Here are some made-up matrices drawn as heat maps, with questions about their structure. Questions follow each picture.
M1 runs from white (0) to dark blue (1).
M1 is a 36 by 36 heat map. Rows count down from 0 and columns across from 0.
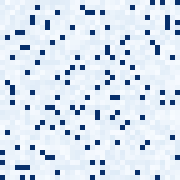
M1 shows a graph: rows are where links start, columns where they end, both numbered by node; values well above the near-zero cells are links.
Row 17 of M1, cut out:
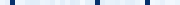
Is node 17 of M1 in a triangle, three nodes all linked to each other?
no
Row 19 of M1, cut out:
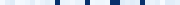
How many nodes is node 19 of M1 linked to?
5
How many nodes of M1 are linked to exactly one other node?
0
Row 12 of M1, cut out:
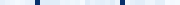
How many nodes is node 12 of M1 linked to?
2
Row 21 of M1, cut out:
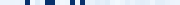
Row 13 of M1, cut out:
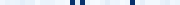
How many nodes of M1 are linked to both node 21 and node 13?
2
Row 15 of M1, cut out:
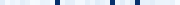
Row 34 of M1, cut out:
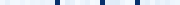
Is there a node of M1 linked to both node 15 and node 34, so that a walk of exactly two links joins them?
yes
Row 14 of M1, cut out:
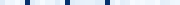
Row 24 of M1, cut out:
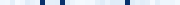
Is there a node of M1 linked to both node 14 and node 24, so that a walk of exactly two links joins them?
no
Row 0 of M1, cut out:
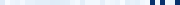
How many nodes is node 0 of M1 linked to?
3
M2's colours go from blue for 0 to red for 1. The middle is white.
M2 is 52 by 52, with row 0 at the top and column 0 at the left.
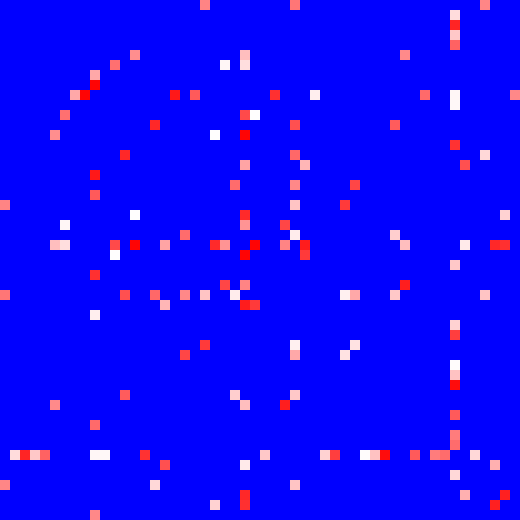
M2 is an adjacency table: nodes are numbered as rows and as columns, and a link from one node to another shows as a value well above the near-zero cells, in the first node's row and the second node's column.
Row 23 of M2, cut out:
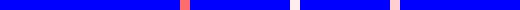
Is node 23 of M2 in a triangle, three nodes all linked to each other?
yes
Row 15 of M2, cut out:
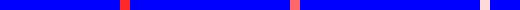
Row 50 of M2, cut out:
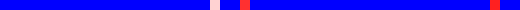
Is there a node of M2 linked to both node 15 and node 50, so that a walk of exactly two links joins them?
no
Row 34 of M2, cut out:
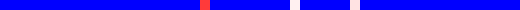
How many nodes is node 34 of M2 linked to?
3
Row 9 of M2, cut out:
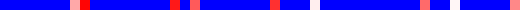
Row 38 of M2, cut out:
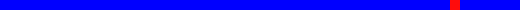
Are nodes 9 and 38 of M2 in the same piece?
yes
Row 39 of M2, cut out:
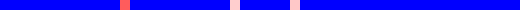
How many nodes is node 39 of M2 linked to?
3
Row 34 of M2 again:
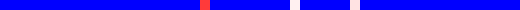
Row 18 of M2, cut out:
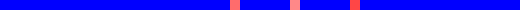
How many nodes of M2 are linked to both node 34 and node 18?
2
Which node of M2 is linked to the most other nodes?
node 45
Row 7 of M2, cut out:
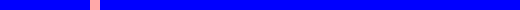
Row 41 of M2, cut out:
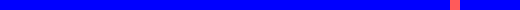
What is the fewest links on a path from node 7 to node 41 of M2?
3
